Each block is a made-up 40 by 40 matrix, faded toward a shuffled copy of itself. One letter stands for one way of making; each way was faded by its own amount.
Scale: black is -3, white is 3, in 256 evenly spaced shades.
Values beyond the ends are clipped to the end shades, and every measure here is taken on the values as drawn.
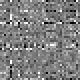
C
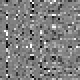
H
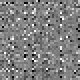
H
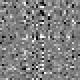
H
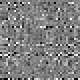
C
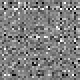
C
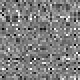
C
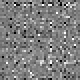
H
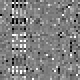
H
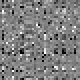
H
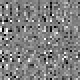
H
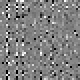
H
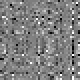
H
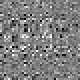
C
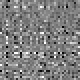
C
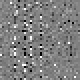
H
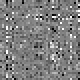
H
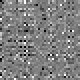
H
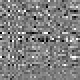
C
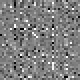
H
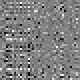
H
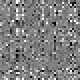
H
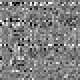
C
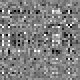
C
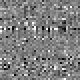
C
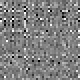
C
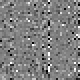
H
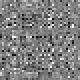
C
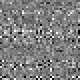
C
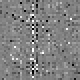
H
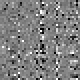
H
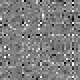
H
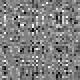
H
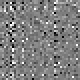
H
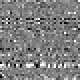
C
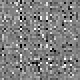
H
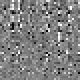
H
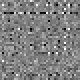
C
